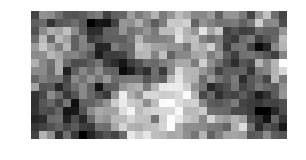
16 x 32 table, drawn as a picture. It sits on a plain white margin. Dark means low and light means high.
No regular stripes run through it. The texture is blotchy. The bottom middle is the ninth with the highest average. No row or column stands out.
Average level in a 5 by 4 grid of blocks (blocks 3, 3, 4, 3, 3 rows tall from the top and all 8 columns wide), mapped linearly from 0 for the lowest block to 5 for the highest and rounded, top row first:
2242
3241
2142
1550
0452
